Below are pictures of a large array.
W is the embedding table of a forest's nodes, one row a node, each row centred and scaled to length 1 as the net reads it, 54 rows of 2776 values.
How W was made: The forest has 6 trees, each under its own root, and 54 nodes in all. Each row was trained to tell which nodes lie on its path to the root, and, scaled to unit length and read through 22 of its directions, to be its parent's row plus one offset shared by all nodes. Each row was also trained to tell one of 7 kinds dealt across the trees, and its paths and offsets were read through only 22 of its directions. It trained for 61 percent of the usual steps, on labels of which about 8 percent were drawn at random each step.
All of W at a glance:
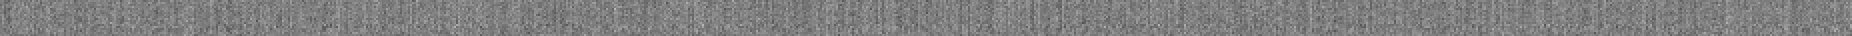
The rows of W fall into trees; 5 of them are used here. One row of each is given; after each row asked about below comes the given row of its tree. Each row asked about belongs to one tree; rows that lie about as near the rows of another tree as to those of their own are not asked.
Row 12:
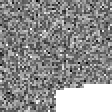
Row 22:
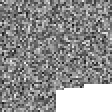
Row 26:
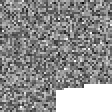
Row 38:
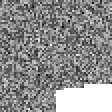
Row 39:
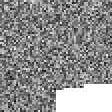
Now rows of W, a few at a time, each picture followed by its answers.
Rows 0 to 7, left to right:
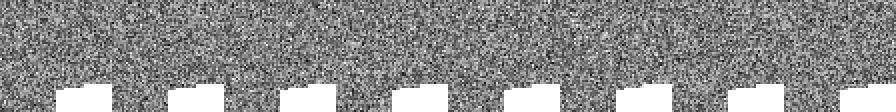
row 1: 26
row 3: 38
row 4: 39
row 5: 12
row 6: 26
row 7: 38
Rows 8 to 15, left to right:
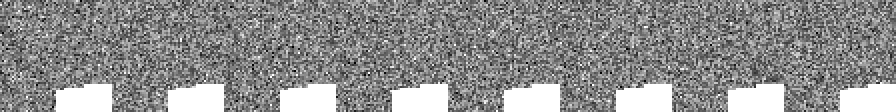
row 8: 12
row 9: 38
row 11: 26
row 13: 12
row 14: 26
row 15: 38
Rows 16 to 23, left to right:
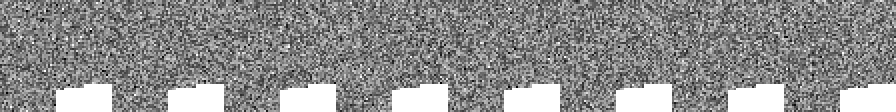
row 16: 12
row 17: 39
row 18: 38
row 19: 26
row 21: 38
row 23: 26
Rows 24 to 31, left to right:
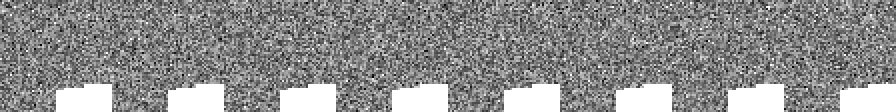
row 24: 12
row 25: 12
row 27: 39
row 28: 39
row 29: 12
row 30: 12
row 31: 26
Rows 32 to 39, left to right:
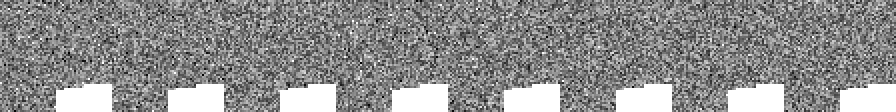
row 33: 26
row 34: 22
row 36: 26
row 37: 39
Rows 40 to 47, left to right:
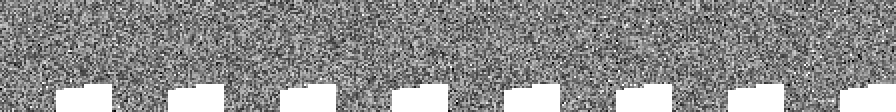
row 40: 26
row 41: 39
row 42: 12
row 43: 38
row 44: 38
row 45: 12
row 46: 38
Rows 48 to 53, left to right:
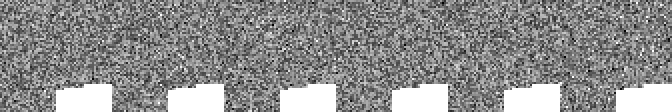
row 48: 22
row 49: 38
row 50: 12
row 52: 22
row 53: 12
